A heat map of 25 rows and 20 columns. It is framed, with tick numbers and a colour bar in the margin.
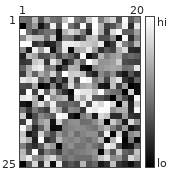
In the bottom middle lies a patch that is calmer than the rest. There is no overall slope. The bottom middle is the calmest part. On average the colour sits 50% of the way up the scale. The halves do not mirror each other.
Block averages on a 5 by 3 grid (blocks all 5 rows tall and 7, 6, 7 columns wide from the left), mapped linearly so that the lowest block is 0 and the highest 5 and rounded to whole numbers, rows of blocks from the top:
152
221
230
112
210
